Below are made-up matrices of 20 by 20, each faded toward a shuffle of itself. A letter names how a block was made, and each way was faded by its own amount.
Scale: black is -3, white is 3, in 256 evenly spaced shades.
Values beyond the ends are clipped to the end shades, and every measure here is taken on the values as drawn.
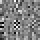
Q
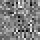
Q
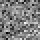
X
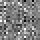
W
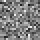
X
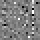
W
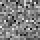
X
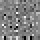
W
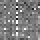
W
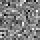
X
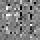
W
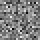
X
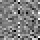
Q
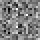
Q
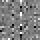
W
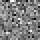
X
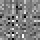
W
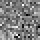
X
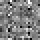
W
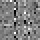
W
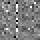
W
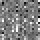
W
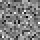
X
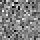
X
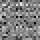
W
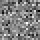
X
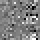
W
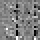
W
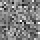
X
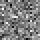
X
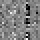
W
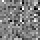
Q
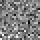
X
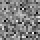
X
